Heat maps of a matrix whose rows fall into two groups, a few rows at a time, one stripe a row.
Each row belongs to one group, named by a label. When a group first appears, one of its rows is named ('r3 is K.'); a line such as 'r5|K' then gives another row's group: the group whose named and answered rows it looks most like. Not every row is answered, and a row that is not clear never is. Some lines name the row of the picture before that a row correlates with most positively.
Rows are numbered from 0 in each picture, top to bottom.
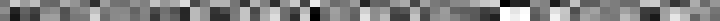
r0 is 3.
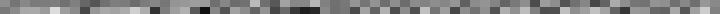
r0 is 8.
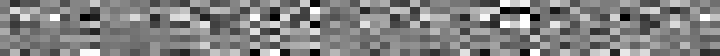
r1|3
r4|8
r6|8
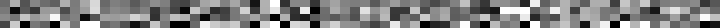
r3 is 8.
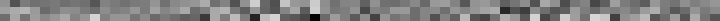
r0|8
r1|3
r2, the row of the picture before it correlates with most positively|0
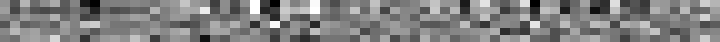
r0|8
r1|8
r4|3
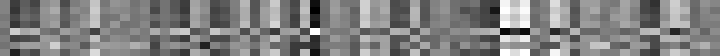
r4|3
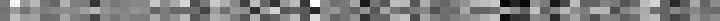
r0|3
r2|3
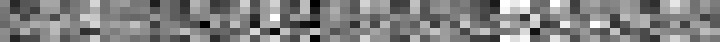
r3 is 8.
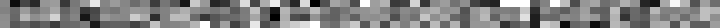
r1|8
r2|8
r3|8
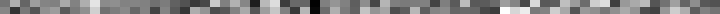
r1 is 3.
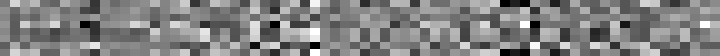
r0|3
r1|8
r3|8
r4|8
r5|8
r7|3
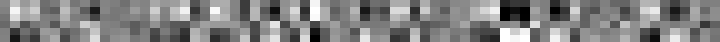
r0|3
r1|3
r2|3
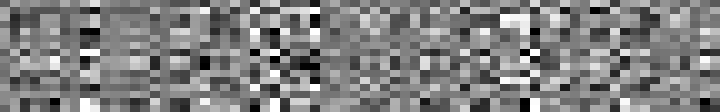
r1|8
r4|8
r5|8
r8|8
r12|8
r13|8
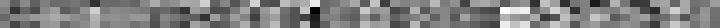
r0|8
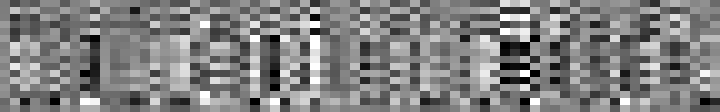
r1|3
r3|8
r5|8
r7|3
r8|8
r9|3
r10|8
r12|8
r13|8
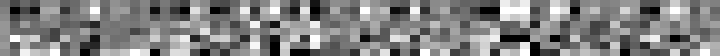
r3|8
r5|3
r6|8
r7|8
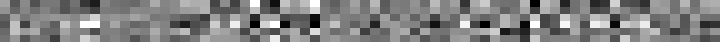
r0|8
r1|8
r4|3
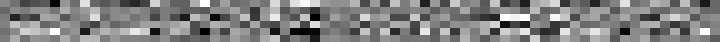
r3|3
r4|8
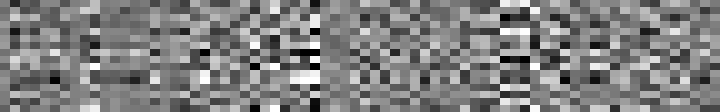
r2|3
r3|8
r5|8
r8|3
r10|8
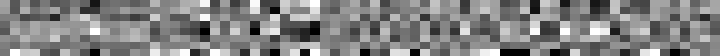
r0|8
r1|8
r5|8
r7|3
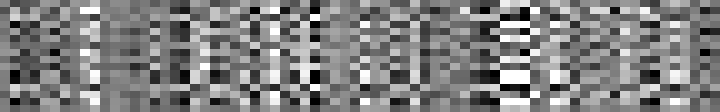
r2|3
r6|8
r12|3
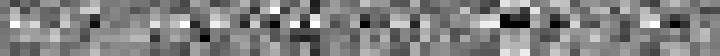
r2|3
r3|3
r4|8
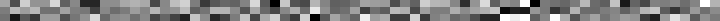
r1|3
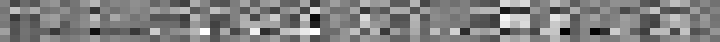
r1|3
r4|8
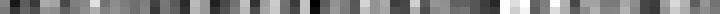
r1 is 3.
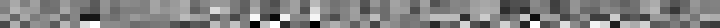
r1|3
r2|8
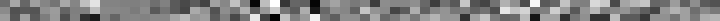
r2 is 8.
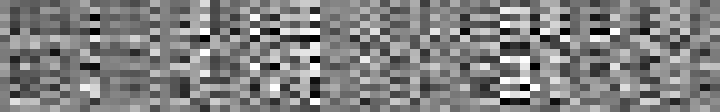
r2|8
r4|8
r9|8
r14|3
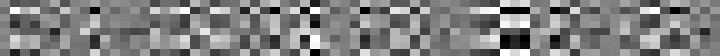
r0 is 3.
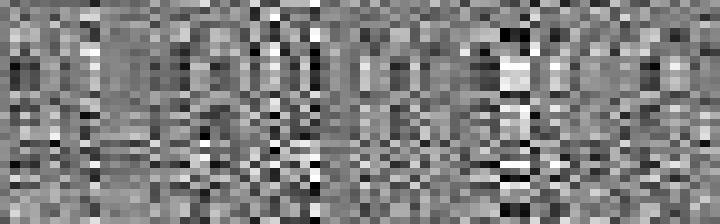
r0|8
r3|8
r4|3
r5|3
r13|3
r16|8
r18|8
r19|8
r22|8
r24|8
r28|8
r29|3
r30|3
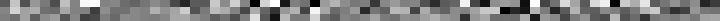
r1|3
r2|8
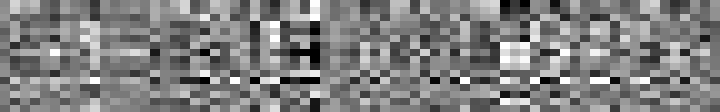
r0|3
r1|3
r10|8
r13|3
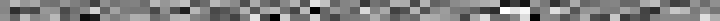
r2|8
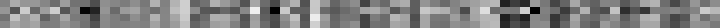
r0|3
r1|8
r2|3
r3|3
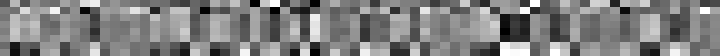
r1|8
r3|3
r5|3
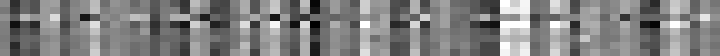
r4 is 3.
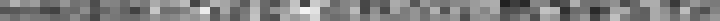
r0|3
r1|8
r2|8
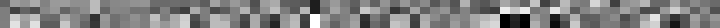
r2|3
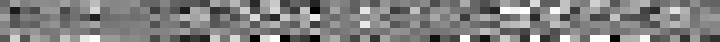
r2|8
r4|3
